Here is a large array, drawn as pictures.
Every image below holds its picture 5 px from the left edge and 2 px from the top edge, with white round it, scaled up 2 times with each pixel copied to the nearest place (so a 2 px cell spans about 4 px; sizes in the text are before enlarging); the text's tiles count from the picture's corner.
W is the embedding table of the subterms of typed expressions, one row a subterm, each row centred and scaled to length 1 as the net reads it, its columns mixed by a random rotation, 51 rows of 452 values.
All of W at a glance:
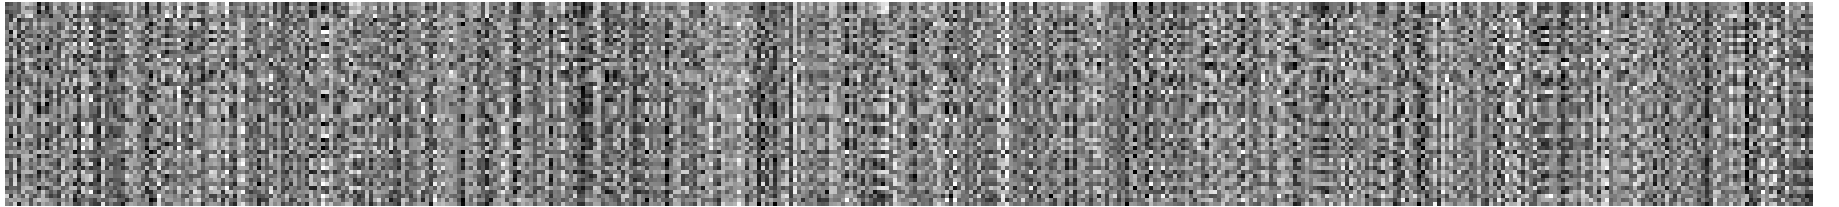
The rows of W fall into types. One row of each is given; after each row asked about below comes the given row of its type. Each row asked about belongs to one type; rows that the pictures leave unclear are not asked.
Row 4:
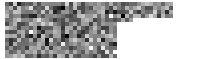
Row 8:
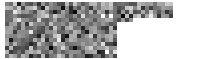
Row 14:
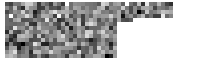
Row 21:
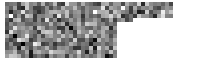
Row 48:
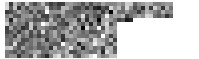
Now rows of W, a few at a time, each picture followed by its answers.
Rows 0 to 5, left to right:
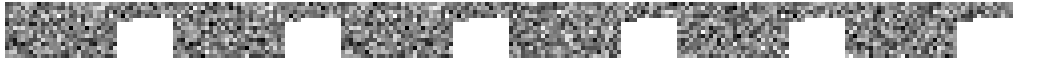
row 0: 14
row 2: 14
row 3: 14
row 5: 21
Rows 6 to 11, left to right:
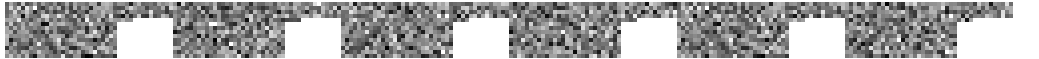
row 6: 8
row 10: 8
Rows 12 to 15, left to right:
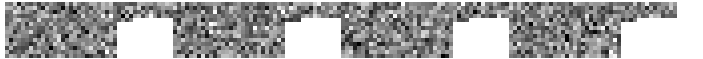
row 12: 8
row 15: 48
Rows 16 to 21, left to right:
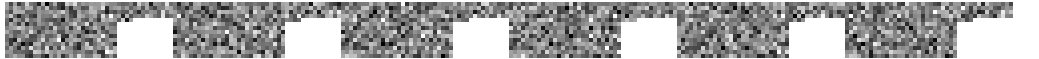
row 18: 4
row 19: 4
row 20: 8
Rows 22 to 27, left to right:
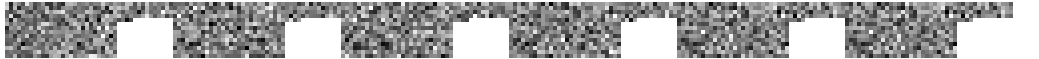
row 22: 48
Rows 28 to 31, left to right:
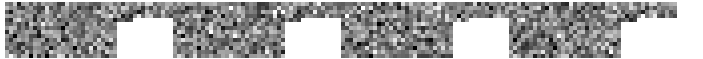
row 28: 21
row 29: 21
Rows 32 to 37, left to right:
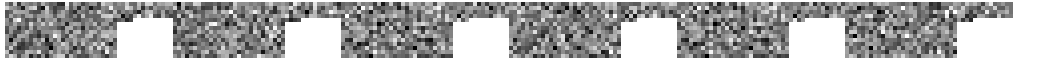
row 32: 8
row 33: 14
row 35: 8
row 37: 21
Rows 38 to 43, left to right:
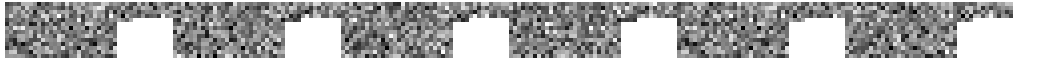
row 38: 14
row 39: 21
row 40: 8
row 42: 14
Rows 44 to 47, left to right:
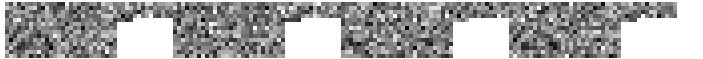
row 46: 14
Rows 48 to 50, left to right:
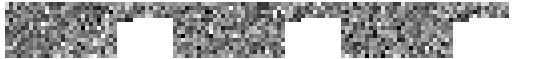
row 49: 21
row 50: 21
